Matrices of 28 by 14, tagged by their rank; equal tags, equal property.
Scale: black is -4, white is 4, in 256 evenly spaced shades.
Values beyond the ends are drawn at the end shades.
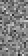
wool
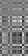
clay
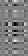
clay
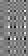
clay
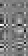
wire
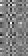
wire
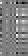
clay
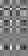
clay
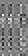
wire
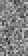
wool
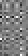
wire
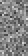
wool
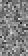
wool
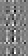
wire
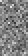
wool
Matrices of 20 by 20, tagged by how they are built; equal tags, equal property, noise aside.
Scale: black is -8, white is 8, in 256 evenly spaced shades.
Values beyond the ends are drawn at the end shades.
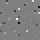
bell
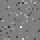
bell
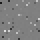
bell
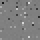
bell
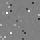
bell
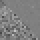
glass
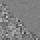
glass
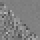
glass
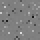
bell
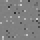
bell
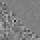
glass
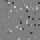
bell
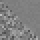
glass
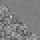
glass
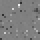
bell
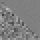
glass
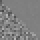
glass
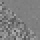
glass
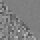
glass
